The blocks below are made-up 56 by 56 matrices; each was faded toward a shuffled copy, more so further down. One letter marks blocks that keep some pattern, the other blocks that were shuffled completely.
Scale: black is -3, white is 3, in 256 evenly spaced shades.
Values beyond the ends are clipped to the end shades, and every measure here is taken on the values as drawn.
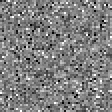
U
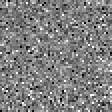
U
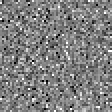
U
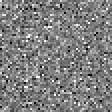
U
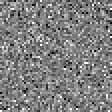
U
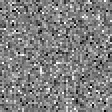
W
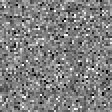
U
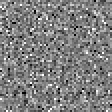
U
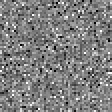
W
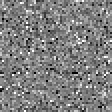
U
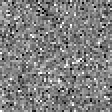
W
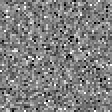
U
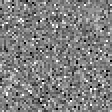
W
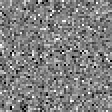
U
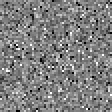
W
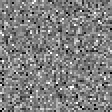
U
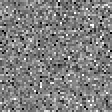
W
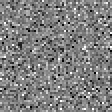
U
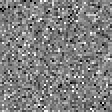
U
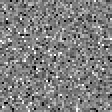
W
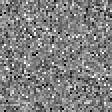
W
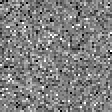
W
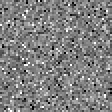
W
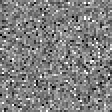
W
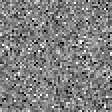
W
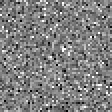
W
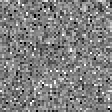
U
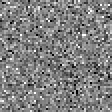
U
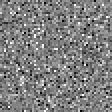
W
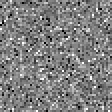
U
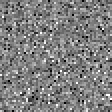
W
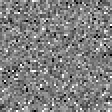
U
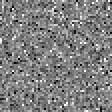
W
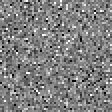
W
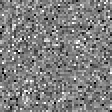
U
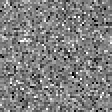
W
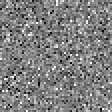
W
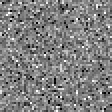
W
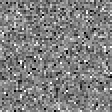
U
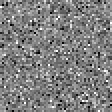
U
